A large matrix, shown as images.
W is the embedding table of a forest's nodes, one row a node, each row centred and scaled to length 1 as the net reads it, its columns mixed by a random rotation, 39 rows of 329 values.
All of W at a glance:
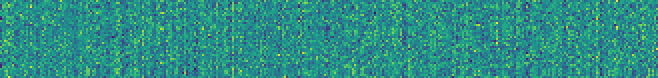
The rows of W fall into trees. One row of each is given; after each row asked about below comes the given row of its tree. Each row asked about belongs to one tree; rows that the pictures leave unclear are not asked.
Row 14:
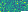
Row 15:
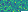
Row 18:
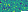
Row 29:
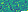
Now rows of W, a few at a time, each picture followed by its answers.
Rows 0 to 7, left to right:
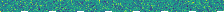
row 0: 14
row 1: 29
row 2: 15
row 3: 15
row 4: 18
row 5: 29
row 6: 14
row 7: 29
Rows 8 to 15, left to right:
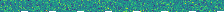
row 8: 15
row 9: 15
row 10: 29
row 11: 15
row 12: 18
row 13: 14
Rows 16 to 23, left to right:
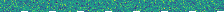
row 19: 15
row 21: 15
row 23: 29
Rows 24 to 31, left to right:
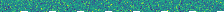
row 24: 18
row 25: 29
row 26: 29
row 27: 14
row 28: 15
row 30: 29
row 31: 14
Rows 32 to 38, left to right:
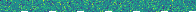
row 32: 15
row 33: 15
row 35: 29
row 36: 29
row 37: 29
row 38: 15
